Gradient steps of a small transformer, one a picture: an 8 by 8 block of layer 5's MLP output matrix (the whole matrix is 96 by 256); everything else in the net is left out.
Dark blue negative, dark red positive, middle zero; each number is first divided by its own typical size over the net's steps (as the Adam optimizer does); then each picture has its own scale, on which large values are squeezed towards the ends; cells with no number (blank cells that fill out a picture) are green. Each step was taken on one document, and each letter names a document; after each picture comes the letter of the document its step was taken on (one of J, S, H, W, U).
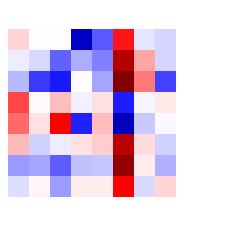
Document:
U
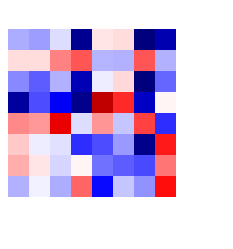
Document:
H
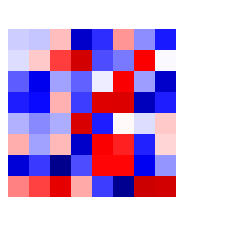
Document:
H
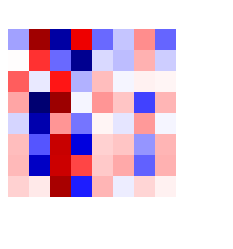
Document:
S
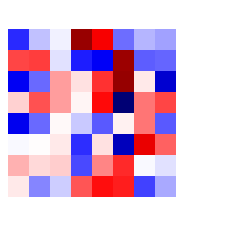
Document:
U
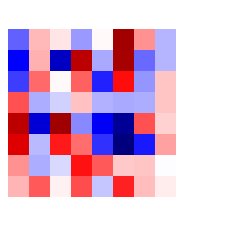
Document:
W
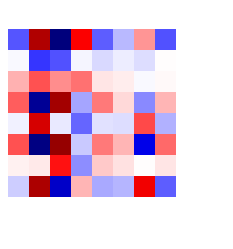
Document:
S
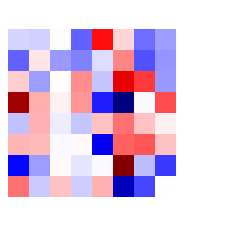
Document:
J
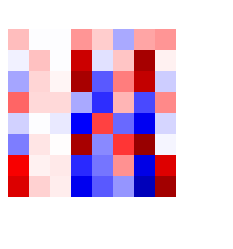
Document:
J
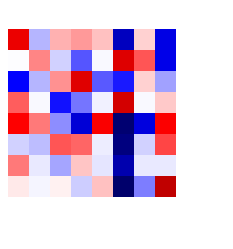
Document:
W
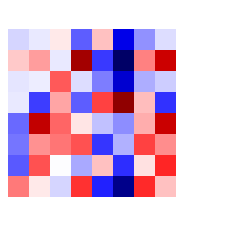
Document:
H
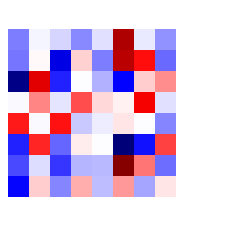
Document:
U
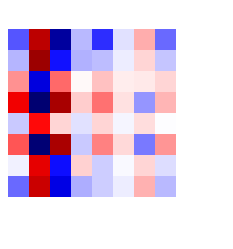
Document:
S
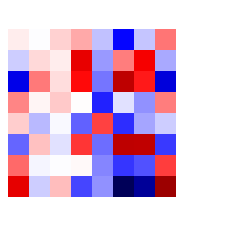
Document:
J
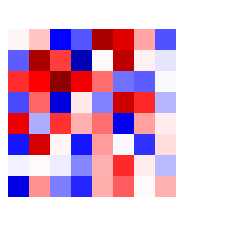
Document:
W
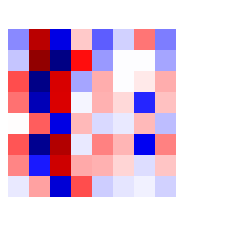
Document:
S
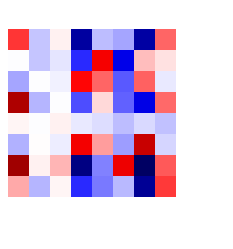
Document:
J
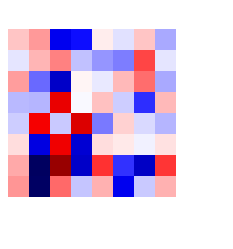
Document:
S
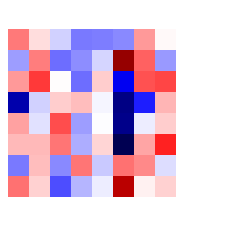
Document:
U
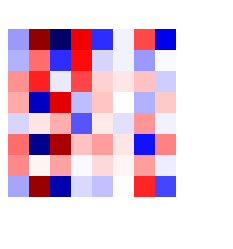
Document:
S
